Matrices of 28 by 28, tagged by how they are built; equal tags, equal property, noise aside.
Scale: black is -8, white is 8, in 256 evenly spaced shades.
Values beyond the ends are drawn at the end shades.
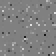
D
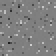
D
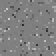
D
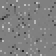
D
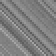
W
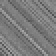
W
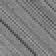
W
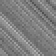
W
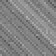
W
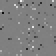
D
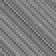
W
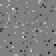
D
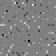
D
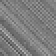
W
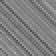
W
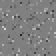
D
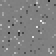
D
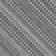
W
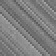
W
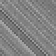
W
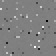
D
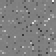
D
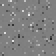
D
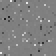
D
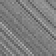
W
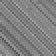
W
